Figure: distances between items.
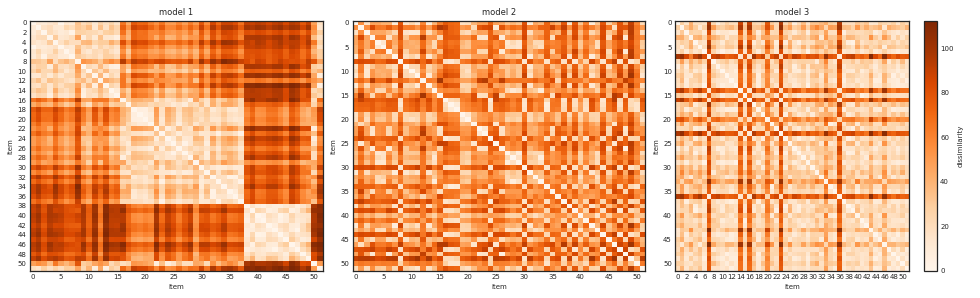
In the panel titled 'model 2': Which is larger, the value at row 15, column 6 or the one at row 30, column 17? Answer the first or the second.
the first
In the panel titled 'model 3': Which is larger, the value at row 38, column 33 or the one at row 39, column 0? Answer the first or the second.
the first
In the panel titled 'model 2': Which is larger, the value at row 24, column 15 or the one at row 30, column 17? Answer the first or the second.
the first
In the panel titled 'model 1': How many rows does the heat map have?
52
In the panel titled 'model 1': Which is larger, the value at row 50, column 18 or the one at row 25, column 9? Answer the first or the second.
the first
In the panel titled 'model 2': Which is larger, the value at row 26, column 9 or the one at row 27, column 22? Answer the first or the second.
the second
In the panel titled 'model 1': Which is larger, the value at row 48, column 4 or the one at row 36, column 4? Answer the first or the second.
the second
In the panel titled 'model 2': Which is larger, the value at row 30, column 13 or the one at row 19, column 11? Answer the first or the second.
the first
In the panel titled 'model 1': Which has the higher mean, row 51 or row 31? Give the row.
51
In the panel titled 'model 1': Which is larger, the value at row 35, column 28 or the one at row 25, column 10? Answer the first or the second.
the first
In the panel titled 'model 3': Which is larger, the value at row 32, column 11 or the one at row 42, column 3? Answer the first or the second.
the second
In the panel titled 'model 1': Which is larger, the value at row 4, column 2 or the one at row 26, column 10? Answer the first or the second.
the second
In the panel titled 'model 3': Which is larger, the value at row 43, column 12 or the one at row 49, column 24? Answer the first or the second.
the first
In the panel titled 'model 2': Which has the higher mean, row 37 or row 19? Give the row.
37
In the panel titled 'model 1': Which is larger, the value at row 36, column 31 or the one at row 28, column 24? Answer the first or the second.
the first
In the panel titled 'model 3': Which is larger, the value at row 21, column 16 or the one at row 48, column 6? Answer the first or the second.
the first
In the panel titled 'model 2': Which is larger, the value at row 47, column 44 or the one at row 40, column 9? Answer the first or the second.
the second
